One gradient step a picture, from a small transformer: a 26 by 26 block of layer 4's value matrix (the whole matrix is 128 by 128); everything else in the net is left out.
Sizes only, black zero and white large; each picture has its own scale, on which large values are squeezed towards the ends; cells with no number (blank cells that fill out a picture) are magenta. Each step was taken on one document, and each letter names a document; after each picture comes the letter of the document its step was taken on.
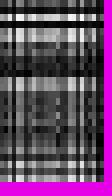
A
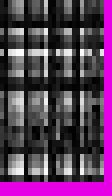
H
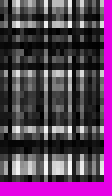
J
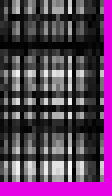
J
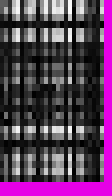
J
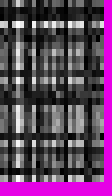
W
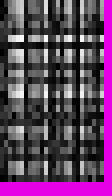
H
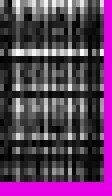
J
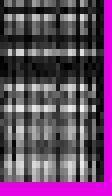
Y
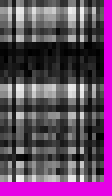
Y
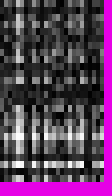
W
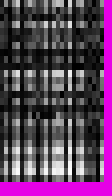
J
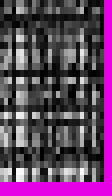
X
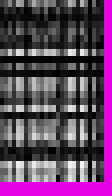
Y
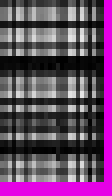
A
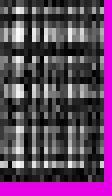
W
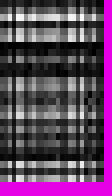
A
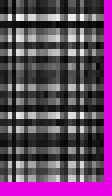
A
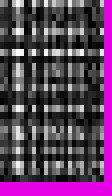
W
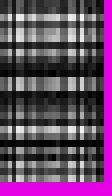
A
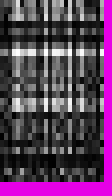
J
